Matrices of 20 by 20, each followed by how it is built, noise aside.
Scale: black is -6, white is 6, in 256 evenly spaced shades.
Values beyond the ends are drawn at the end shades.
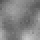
smooth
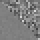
upper triangular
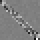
banded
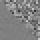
upper triangular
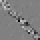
banded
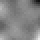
smooth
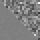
upper triangular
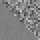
upper triangular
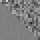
upper triangular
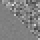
upper triangular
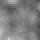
smooth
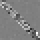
banded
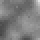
smooth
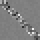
banded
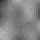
smooth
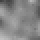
smooth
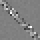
banded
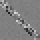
banded
